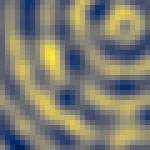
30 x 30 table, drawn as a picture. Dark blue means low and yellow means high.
Rings spread out from the top right. Overall the values sit about 50% of the way up the scale. The halves do not mirror each other. There is no overall slope. No single row or column stands out from its neighbours.
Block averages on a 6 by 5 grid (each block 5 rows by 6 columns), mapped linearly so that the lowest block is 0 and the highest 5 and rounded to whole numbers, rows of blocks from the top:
1 2 4 2 3 | 3 3 2 2 2 | 4 5 1 3 2 | 2 4 2 2 1 | 2 4 2 3 3 | 0 2 2 3 4
